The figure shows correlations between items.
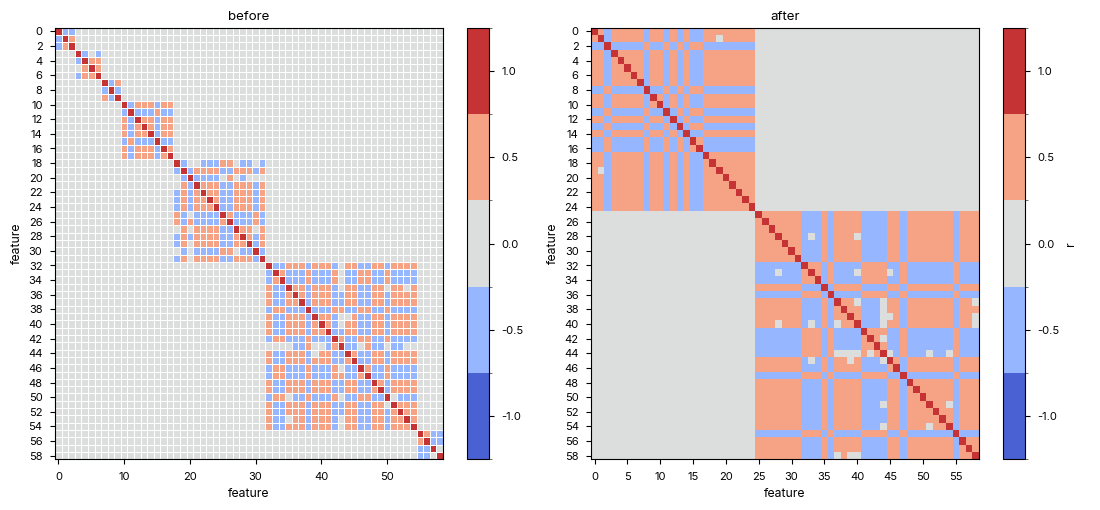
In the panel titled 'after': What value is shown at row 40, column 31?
0.5
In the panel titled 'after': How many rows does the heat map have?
59
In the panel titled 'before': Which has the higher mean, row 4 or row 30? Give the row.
4
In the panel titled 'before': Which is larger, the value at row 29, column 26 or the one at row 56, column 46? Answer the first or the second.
the second
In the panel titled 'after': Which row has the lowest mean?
42
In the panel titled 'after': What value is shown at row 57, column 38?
0.5
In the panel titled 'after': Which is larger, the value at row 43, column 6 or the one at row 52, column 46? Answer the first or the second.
the second
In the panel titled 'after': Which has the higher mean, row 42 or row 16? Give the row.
16
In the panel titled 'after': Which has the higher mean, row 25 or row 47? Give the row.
25
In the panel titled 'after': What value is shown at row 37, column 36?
-0.5
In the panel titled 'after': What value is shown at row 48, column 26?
0.5
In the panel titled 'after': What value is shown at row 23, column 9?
0.5
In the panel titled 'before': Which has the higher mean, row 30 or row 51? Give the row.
51
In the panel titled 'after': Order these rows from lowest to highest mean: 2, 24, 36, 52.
36, 2, 24, 52
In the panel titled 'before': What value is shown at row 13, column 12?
0.5
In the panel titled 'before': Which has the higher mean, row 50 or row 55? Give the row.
55
